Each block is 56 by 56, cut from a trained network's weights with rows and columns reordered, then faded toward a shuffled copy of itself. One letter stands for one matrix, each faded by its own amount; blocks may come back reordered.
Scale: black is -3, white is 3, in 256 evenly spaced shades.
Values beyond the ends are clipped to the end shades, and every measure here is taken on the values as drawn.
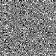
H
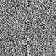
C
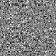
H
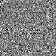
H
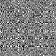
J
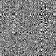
J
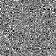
H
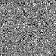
H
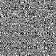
H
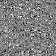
C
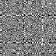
J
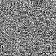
C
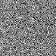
H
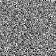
H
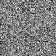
C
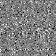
C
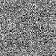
C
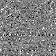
C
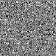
H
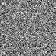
C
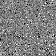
C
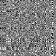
J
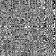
J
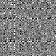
J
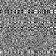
J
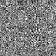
C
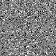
H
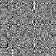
J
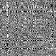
J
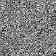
H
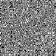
H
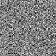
C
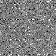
C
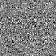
H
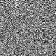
C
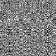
J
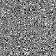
H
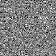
H
